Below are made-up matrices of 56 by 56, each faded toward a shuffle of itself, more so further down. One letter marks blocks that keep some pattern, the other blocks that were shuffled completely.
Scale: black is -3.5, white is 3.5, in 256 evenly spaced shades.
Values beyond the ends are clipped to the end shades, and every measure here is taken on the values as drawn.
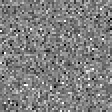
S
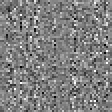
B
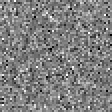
S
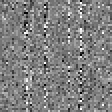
B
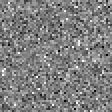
S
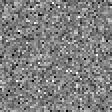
S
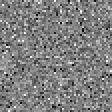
S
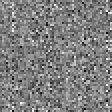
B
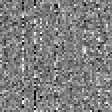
B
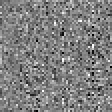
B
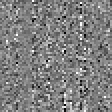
B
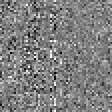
B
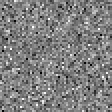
S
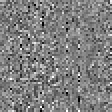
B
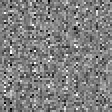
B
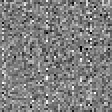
B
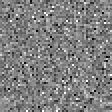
S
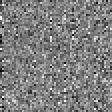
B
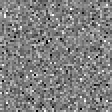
S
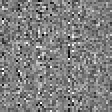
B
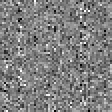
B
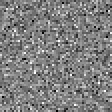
S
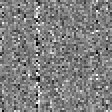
B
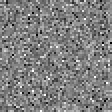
S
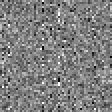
B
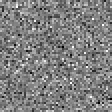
S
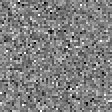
S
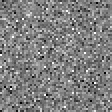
S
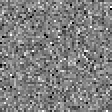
S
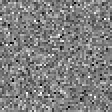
S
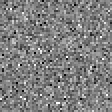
S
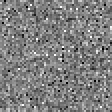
S
